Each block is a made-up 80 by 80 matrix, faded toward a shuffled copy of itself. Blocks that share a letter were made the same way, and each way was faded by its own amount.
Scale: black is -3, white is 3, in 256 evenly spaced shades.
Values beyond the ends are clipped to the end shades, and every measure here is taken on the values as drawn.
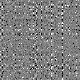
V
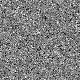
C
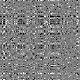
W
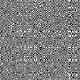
W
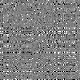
W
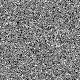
C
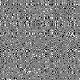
W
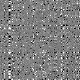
V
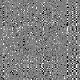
V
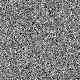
C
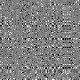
W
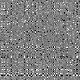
W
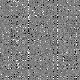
V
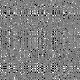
W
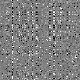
V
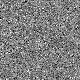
C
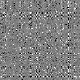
V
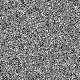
C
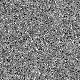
C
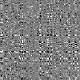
V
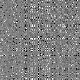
V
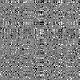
W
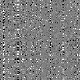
V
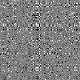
W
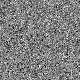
C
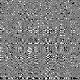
W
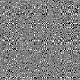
W
